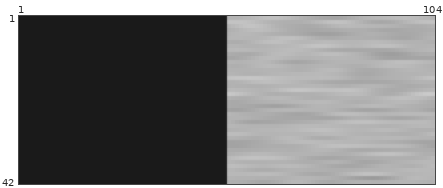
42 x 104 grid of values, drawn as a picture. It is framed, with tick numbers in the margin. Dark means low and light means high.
The table splits into one row of 2 panels. Panel 1,1: very low, flat. Panel 1,2: high, streaked across, faint in contrast.
